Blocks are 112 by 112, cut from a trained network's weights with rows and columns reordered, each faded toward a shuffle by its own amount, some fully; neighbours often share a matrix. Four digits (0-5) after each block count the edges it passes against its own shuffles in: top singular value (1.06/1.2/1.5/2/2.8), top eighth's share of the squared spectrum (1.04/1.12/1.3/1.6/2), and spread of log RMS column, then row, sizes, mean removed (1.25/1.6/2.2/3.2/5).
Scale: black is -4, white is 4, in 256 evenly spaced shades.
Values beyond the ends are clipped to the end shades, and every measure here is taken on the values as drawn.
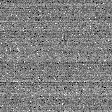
4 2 1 1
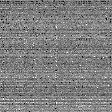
5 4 2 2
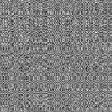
5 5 3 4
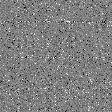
3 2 1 1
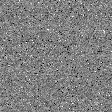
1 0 0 0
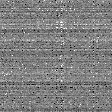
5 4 2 2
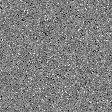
0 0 0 0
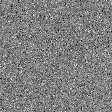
0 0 0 0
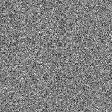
3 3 1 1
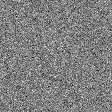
0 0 0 0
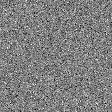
1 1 0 0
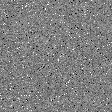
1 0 0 0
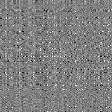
4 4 2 3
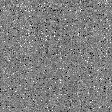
3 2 0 2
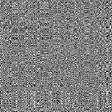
4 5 3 3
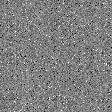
3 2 0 1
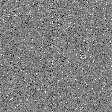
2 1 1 0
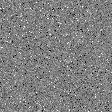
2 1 0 0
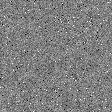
2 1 0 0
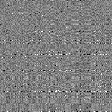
5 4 1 3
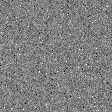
0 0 0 0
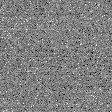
2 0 0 0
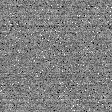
3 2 0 0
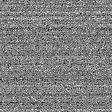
4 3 1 1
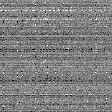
5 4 3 3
